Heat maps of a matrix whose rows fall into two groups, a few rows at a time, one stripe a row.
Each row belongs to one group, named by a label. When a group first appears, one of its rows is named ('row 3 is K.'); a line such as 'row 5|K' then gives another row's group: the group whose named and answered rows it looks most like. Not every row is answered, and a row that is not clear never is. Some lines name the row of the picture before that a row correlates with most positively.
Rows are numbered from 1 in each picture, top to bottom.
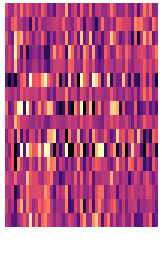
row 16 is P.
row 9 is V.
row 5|V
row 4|V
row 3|V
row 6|P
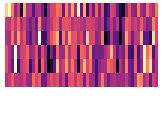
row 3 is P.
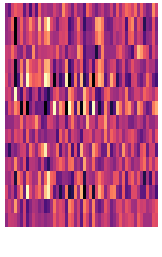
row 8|V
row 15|V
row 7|V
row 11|P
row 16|V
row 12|V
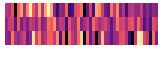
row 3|P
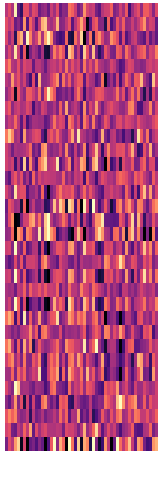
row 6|P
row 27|P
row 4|V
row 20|V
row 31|P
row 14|V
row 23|P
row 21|P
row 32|V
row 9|V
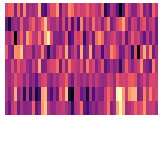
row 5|P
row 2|P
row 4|V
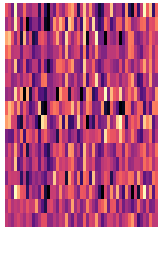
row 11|V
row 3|P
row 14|V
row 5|V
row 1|V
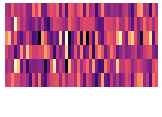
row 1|P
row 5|V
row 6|P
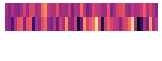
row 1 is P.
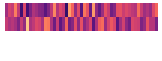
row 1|V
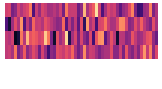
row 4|V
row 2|P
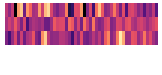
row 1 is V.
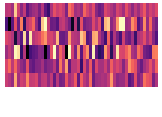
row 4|V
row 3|P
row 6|V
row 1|V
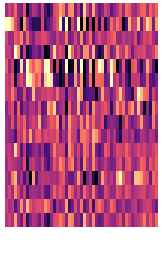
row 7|P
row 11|V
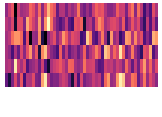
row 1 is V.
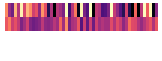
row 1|V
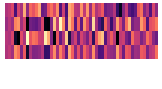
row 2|V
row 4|V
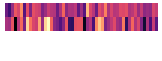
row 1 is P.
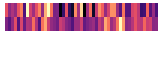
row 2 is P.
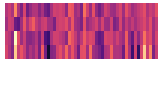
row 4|V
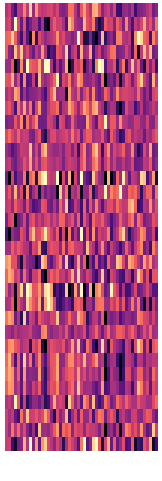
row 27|P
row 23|P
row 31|P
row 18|P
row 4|V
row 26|P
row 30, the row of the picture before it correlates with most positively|2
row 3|P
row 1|P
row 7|V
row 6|P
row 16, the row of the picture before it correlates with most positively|2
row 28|P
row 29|V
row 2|V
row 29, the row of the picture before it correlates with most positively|1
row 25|P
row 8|P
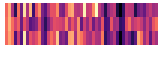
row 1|P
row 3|P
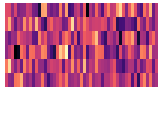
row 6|V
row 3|P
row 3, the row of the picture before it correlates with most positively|1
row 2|P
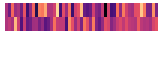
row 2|V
